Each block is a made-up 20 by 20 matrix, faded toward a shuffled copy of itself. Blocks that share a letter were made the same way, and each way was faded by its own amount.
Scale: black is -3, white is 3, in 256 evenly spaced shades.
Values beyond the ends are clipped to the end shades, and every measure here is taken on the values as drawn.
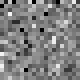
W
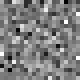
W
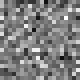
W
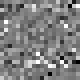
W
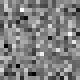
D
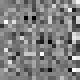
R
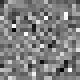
W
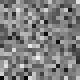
D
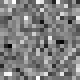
W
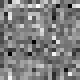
R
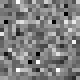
W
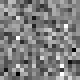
D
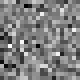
D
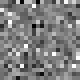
W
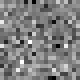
W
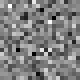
D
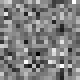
R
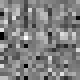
R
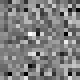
R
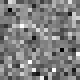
D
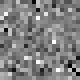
W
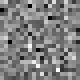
D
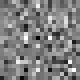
R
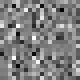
R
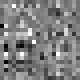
R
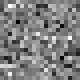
W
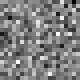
D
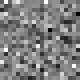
D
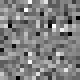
W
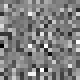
R
